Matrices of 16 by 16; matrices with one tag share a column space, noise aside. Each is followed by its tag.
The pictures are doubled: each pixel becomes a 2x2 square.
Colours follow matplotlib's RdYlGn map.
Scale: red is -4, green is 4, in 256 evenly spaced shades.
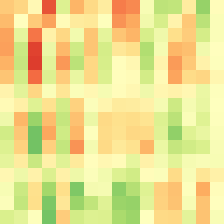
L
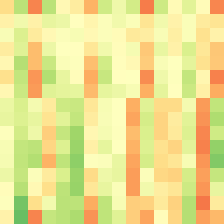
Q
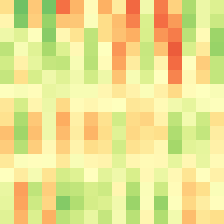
L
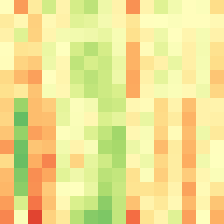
Q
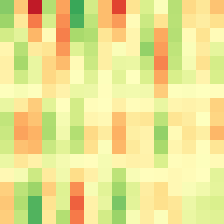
L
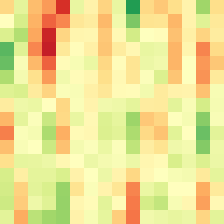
L
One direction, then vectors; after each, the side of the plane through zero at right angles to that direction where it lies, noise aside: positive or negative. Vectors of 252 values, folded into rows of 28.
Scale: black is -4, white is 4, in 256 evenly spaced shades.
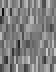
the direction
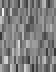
negative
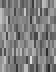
negative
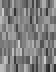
negative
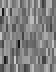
positive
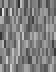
negative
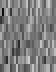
positive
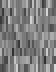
positive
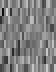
positive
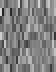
positive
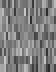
negative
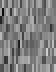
positive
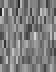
negative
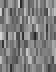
positive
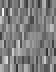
negative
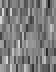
negative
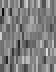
positive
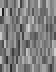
positive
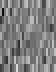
positive
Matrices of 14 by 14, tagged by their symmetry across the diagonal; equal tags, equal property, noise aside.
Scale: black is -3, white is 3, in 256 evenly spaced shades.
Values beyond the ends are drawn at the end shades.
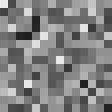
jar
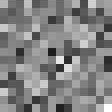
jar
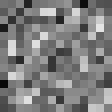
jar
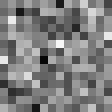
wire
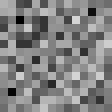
jar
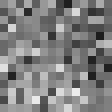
wire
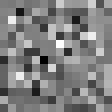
wire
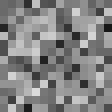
jar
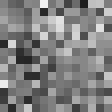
wire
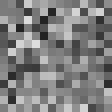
wire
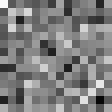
jar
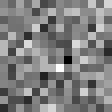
wire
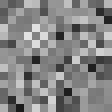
jar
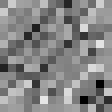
jar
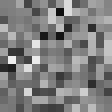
wire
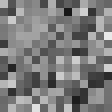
jar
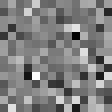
wire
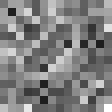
jar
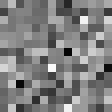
wire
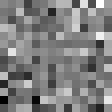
wire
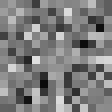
jar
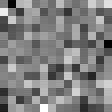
wire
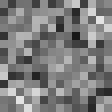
jar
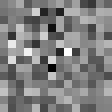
wire
